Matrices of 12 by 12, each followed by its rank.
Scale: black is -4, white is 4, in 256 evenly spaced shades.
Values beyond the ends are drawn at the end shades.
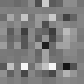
two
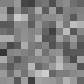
full rank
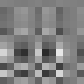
one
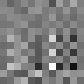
two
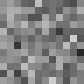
full rank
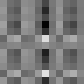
one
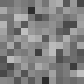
full rank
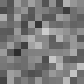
full rank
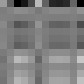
one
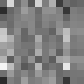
two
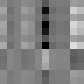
one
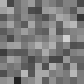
full rank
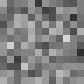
full rank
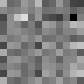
two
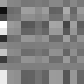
one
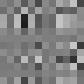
two
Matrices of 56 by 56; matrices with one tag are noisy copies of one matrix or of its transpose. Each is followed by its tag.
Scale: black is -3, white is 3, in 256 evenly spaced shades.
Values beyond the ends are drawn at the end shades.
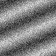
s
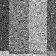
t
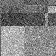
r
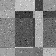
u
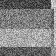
t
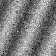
s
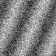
s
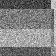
t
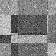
u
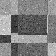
u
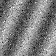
s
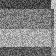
t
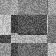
u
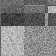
r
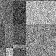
r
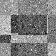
u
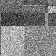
r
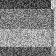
t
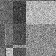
r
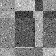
u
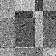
u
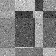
u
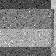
t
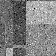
r
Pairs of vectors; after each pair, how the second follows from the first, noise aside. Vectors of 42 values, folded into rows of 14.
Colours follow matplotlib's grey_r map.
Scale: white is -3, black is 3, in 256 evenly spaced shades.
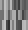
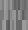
shrunk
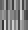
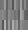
shrunk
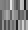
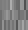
shrunk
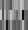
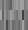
shrunk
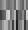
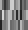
wrapped around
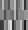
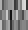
wrapped around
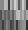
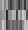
wrapped around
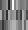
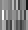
wrapped around
